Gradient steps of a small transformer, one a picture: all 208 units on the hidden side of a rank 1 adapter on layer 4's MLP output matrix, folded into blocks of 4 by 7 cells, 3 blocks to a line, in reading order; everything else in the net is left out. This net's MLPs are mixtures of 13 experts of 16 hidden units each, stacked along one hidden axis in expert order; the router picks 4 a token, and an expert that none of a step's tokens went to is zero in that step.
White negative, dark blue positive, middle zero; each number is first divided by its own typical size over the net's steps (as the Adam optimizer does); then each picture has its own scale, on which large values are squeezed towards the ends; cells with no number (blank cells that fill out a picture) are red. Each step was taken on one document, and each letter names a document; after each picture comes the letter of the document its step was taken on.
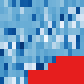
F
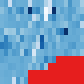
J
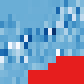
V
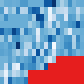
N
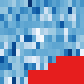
J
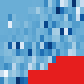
V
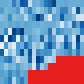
F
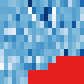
J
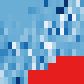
V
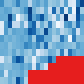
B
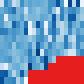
B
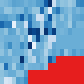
B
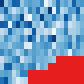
B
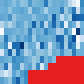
V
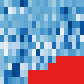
F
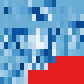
F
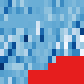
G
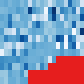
J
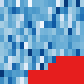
N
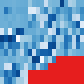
F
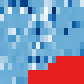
J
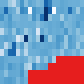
J
